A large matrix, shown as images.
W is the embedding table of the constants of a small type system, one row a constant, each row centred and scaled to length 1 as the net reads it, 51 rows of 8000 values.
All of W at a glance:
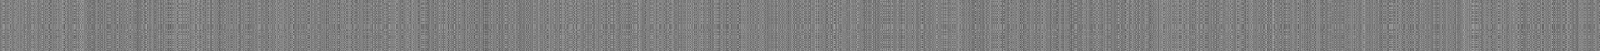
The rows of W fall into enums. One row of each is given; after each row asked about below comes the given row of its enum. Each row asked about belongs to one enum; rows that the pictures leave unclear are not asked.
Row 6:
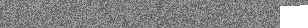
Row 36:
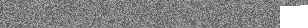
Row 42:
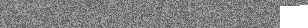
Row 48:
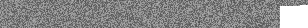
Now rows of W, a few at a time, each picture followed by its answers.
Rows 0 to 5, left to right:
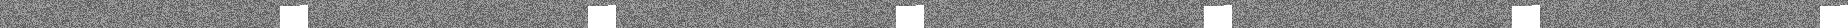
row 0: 42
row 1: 6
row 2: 42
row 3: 48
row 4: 48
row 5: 6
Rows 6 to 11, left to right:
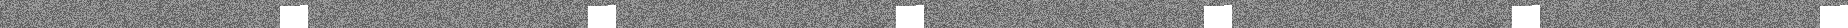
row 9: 36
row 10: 48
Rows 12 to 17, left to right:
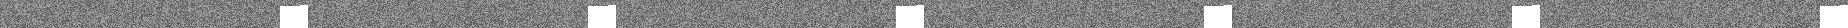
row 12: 42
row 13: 6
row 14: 48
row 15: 42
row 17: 48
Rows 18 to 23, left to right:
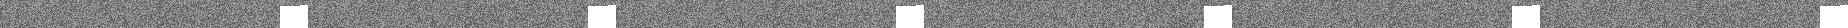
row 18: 6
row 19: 6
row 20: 6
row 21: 48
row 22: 6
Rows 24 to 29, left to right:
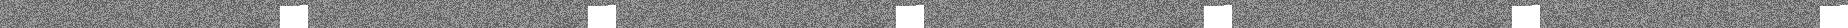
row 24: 48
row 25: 48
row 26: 48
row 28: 48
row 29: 42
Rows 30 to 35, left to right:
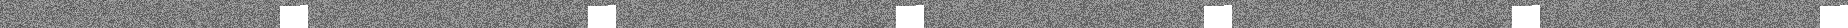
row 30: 36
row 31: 48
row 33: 6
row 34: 48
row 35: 6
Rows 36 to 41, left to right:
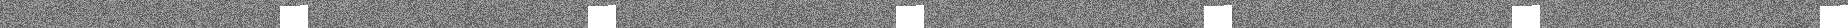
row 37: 6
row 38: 6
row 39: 48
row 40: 6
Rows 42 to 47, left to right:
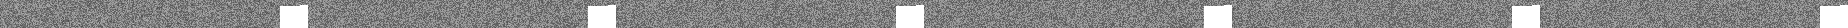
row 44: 6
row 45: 48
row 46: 6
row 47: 6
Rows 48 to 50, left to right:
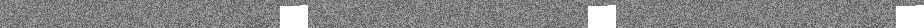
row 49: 42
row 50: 48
